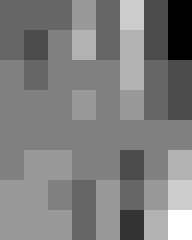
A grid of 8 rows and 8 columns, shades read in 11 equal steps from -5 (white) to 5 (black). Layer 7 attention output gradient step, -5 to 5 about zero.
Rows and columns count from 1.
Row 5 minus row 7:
1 1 0 -1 1 -1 1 3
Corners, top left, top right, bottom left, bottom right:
1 5 -1 -5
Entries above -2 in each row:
7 6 7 8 8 7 7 6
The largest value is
5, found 2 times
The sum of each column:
0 1 -1 -2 0 -2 3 4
